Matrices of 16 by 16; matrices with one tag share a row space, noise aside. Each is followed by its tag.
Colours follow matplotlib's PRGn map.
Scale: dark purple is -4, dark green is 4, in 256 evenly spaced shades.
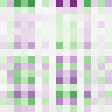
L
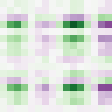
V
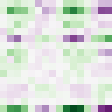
V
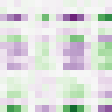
V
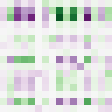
L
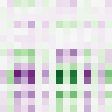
L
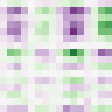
V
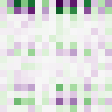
L
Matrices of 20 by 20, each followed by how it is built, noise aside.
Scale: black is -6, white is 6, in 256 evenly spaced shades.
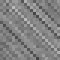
Toeplitz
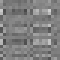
low rank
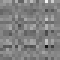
low rank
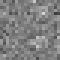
low rank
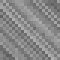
Toeplitz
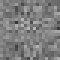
low rank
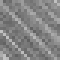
Toeplitz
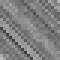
Toeplitz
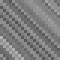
Toeplitz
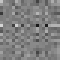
low rank
